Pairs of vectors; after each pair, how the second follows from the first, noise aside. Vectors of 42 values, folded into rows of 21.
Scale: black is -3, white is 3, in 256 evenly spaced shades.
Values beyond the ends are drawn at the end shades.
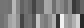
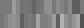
shrunk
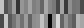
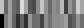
shuffled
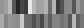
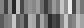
shuffled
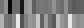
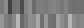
shrunk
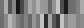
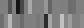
partly zeroed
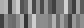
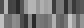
sign-scrambled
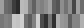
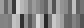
sign-scrambled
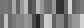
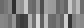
shuffled
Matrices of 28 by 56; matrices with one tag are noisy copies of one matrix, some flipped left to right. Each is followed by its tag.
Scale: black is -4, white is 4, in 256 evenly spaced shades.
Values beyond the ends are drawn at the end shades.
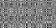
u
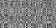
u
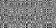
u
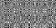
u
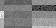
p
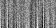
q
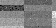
p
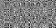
u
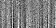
q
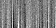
q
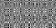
u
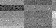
p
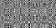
u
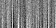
q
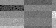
p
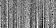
q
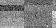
p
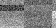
p
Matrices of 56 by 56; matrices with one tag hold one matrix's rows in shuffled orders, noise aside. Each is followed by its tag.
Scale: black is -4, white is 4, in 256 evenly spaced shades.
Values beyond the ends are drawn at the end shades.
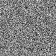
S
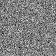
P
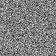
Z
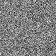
S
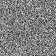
Z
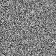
P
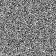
Z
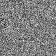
P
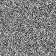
S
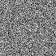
Z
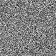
S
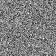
Z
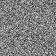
Z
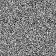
S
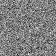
Z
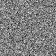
Z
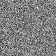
P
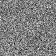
S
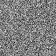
S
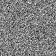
Z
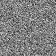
Z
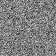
Z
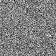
S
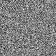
P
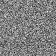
S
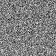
Z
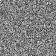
S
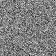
Z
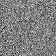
P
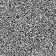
Z
